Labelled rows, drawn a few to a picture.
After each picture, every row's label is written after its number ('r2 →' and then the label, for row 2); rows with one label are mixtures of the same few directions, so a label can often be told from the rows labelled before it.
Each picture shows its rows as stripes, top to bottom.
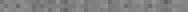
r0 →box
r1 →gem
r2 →box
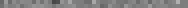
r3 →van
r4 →gem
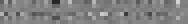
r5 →van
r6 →van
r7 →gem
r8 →gem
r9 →van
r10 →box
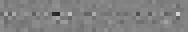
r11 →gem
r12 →van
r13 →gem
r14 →van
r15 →van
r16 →box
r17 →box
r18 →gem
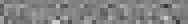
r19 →box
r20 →box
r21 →gem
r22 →gem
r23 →box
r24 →van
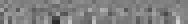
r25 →van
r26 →van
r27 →gem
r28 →box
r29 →van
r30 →van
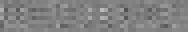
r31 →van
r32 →box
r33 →gem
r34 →box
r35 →gem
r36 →gem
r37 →box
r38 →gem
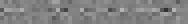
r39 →van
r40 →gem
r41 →box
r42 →box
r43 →van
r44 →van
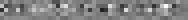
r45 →van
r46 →box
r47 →gem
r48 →box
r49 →box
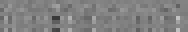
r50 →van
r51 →van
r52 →box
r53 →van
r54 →van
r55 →van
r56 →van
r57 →van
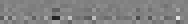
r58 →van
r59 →box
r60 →van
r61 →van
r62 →van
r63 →van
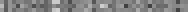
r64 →van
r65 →gem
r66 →van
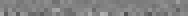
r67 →van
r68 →box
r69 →van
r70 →gem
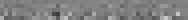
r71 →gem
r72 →box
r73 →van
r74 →van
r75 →box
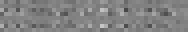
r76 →gem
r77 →box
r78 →gem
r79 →box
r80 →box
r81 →van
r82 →gem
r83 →gem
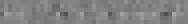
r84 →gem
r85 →van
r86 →van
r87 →box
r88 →box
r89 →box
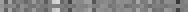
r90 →van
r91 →gem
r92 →van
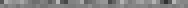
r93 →box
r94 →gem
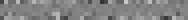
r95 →gem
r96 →van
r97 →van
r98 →van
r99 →box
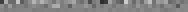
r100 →gem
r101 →van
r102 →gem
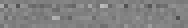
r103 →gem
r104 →gem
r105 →van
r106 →gem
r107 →van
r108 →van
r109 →gem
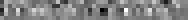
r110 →box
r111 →van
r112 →gem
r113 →gem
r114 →box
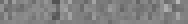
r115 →van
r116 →box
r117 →box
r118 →van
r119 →van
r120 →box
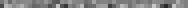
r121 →van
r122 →box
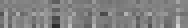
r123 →van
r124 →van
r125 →van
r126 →gem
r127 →van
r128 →van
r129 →van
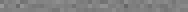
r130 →gem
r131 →gem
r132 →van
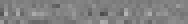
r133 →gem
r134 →van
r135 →gem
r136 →gem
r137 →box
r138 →gem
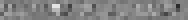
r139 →box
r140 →van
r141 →van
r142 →box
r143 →gem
